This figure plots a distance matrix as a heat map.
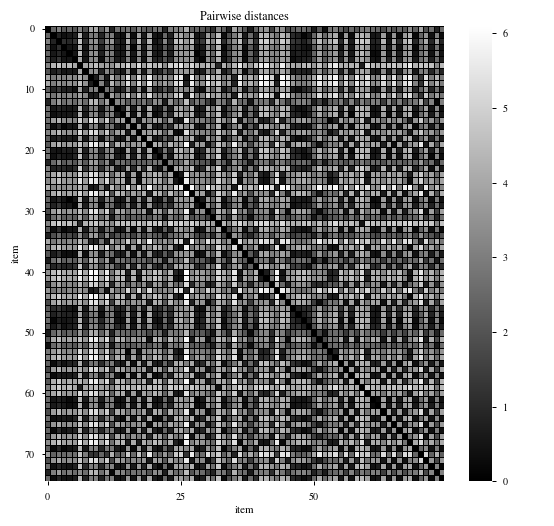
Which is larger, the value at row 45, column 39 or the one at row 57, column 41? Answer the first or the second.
the second
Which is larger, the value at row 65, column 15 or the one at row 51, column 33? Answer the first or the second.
the second
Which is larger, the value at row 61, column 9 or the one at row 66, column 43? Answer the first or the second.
the first
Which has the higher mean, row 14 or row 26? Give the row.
26
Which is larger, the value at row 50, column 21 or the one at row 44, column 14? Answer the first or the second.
the second
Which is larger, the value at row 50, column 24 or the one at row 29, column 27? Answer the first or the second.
the second
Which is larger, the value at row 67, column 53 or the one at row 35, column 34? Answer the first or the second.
the second
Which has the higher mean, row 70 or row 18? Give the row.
70
